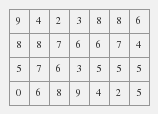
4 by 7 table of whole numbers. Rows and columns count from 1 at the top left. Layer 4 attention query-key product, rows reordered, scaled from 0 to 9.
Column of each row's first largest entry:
1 1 2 4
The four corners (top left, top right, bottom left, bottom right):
9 6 0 5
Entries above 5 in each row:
4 6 2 3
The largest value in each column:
9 8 8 9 8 8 6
